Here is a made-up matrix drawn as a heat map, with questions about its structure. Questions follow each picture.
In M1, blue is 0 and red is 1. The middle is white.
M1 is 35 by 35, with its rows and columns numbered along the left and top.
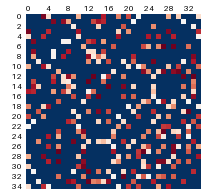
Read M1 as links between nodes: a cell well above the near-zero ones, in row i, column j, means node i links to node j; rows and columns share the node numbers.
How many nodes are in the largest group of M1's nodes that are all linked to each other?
8
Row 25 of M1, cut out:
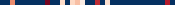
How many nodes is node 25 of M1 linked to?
9
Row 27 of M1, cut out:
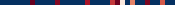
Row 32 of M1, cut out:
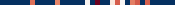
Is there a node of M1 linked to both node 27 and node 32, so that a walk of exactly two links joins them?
yes
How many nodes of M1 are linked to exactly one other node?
0
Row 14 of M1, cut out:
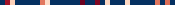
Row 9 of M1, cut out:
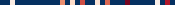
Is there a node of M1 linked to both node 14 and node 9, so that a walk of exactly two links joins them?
yes
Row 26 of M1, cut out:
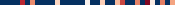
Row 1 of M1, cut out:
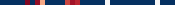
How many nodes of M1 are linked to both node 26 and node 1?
0
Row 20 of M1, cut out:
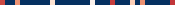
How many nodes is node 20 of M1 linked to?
8
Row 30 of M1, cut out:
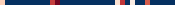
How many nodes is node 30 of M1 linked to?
7
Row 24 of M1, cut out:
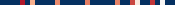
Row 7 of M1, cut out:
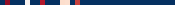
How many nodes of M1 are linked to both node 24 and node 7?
0
